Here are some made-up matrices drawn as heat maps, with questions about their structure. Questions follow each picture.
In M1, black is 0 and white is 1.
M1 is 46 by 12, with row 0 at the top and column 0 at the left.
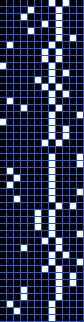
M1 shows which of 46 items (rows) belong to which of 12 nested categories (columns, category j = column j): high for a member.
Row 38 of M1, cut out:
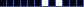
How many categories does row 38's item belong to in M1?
2
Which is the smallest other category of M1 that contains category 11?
7
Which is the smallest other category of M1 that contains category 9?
7
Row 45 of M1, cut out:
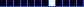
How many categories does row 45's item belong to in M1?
1
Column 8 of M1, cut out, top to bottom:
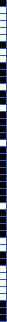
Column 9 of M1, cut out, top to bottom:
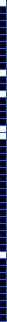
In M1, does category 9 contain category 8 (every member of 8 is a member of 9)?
no
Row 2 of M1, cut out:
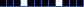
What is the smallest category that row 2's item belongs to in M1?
3
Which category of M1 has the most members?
7
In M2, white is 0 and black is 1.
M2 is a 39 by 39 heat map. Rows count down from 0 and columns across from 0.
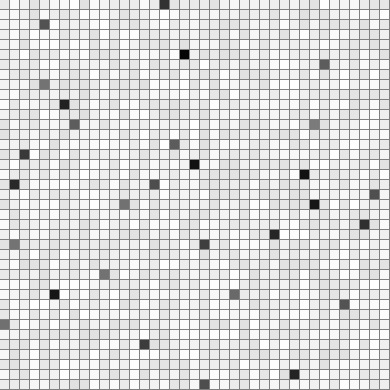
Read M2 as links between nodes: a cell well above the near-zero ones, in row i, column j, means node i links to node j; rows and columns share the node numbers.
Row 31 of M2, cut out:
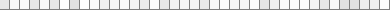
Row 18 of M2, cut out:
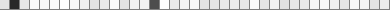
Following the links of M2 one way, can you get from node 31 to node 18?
no
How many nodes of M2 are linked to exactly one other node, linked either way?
5
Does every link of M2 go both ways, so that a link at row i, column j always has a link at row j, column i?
no
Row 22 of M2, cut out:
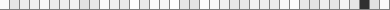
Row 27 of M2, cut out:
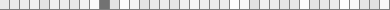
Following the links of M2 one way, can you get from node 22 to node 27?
no
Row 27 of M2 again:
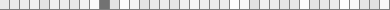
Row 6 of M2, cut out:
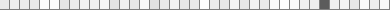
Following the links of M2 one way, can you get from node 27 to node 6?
yes
